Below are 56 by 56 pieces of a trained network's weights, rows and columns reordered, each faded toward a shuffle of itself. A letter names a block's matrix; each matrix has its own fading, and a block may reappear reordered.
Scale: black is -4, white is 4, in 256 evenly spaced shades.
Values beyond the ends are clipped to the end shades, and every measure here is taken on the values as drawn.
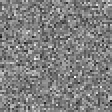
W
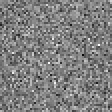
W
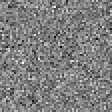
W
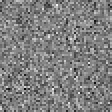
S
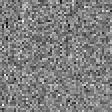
S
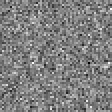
W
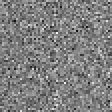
S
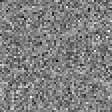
W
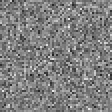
S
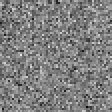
W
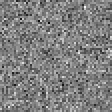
W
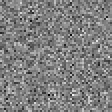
S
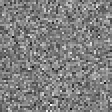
W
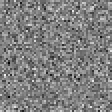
S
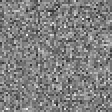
W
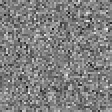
W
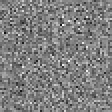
S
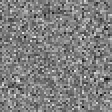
S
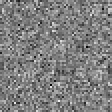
S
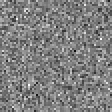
W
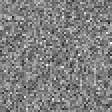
W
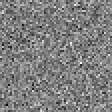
W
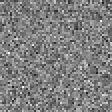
W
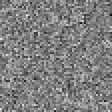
W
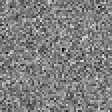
W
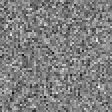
W
